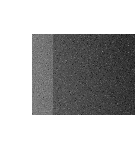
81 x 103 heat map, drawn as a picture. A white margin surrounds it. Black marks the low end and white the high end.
Overall the values sit about 30% of the way up the scale. No regular stripes run through it. The left part is higher, up to a seam about 20% of the way across. Values rise toward the left.
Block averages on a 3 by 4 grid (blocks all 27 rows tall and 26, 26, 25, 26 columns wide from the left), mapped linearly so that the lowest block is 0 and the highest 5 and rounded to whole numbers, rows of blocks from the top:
5210
5210
5210
